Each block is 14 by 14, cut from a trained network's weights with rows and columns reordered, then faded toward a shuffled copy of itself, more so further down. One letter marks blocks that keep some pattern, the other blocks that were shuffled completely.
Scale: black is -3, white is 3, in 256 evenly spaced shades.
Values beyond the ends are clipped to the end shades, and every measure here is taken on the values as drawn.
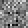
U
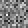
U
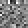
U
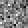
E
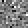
E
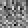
U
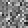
U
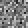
E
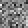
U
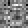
U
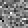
E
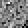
E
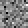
E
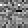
U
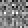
U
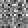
U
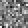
E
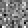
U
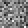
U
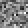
E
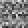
U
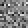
U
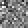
E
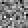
E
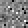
E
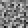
E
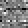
U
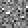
E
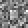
U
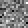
E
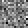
E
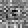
U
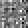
U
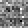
U
